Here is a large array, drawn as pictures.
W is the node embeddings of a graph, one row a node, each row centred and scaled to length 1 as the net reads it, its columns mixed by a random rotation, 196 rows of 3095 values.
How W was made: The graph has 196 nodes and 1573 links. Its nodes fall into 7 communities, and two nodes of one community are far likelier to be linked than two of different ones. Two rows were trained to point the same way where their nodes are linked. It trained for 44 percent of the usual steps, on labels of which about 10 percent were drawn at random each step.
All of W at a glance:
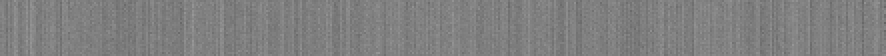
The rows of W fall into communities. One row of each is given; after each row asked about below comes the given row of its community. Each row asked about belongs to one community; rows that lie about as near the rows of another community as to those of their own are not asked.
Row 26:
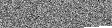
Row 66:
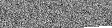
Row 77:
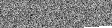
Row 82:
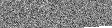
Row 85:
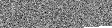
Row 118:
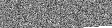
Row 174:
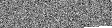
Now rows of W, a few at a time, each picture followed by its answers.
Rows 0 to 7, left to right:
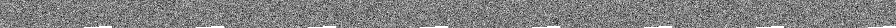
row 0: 82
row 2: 118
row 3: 66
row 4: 26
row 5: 118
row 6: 66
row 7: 174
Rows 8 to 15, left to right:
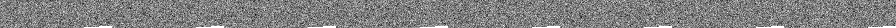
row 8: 174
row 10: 26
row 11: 77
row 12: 174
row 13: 118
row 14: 174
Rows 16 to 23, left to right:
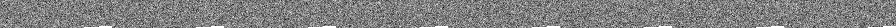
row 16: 174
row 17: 66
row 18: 174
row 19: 77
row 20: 118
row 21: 118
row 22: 85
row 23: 85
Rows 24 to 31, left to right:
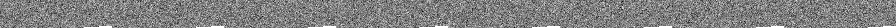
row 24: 118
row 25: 85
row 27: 118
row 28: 66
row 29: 26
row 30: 82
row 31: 26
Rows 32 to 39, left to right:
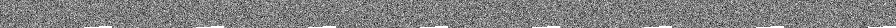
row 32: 77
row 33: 26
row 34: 26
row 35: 77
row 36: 85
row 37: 82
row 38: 174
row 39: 85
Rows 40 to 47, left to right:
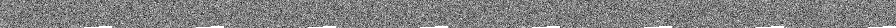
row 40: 82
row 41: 26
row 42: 174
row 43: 26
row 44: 82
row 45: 66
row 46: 118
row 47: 26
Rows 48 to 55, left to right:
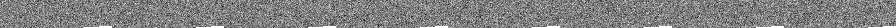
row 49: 174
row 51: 77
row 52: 26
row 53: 118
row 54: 85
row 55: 82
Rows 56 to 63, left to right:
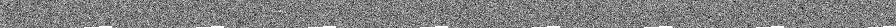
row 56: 174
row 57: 85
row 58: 66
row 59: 174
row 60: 26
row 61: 26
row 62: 26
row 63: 26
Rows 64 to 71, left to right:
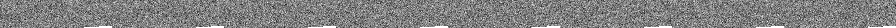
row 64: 66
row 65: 82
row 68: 118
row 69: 82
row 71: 85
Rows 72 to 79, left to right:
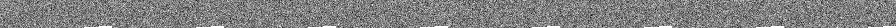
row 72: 82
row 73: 85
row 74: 174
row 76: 66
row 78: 66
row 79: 82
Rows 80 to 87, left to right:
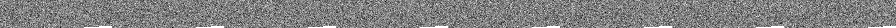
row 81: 82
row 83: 26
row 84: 26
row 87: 82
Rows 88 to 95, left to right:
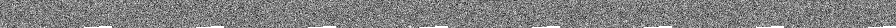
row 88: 77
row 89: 85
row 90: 26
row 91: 118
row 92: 174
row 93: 118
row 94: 85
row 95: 82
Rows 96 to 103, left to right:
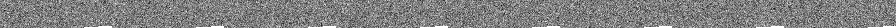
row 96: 174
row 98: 82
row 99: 82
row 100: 66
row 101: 85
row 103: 26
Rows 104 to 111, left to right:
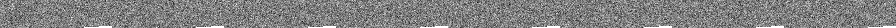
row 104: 85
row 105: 77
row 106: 85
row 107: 82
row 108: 66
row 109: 118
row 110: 85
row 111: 85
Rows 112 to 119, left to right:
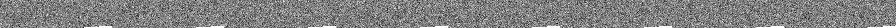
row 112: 82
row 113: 118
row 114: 66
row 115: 26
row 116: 26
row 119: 118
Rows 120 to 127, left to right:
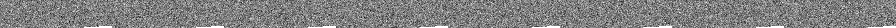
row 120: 82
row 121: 85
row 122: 85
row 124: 174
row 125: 26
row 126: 82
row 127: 85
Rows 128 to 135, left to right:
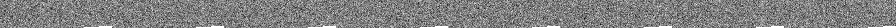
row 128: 26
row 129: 66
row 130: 118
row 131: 174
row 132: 85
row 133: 118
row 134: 85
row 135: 77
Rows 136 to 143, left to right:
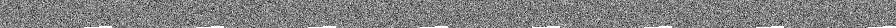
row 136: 26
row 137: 85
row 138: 26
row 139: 26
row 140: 85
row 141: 174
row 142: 66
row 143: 174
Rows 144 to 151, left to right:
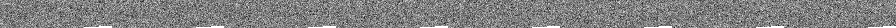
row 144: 118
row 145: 85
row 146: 118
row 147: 26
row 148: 85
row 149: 174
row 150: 82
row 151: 66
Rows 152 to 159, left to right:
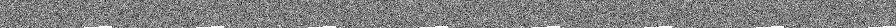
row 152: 85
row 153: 85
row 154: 174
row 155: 77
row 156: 118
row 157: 82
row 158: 66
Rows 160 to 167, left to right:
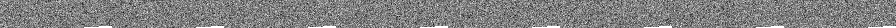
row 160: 174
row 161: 77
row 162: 174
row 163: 82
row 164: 85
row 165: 77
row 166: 77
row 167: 85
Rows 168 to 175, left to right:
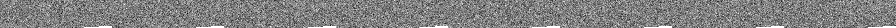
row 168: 26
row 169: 85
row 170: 77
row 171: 118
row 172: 26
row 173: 174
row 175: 174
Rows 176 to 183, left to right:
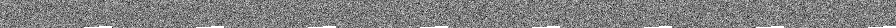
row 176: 66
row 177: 66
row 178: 77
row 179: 174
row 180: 26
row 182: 118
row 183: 85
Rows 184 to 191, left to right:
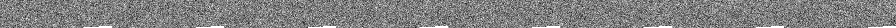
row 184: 118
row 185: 118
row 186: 85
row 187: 26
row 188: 118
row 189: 118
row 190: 26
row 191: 66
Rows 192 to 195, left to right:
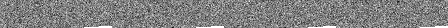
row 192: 174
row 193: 82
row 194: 77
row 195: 26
